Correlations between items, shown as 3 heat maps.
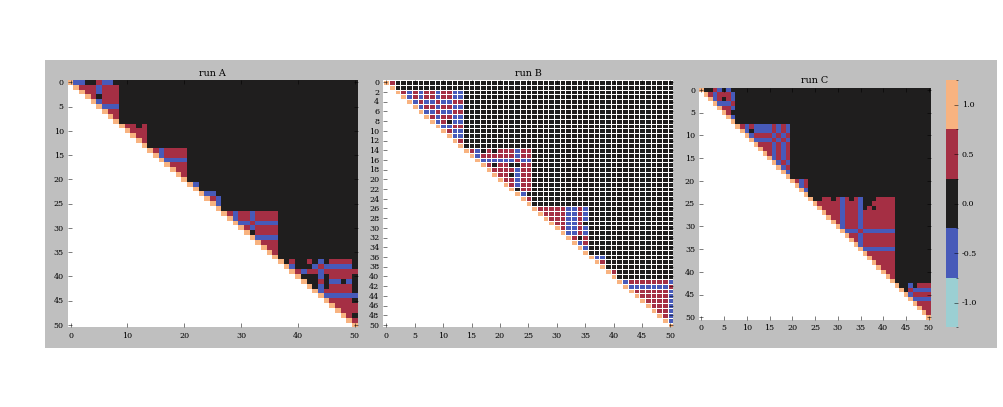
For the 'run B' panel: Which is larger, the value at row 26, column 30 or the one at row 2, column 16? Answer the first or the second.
the first
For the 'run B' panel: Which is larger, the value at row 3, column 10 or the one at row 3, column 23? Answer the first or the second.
the first
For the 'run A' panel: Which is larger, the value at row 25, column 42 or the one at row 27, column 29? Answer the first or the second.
the first
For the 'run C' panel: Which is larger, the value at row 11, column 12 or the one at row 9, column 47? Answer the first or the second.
the second
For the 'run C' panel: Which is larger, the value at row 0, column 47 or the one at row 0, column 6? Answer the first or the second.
the first
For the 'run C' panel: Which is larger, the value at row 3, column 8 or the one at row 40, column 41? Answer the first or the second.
the second
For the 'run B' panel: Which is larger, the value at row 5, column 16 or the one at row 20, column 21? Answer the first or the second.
the second
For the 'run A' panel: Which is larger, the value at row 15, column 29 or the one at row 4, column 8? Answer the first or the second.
the second
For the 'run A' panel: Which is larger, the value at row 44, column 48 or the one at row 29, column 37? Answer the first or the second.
the second
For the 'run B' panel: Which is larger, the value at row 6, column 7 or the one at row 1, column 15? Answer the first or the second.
the second
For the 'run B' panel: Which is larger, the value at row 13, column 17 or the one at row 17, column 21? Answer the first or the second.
the second
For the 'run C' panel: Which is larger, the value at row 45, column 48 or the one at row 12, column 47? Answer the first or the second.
the first
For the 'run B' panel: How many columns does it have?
51
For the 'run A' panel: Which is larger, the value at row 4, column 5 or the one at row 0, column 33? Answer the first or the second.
the second
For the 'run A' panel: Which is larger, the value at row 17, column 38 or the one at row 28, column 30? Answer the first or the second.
the second
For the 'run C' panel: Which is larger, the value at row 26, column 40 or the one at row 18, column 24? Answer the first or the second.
the first
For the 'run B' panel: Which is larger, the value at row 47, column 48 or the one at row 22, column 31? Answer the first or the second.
the first
